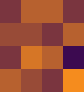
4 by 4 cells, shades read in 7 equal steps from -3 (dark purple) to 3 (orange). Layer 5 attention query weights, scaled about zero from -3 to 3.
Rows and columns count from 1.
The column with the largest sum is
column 2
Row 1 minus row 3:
0 -1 0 2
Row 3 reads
-1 2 1 -3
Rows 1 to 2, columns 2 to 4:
1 1 -1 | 0 -1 1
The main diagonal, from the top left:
-1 0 1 3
